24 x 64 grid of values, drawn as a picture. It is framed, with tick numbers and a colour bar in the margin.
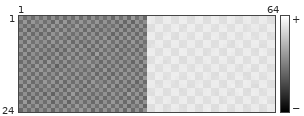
The table splits into one row of 2 panels. Panel 1,1: middling, checkered. Panel 1,2: very high, checkered, faint in contrast.
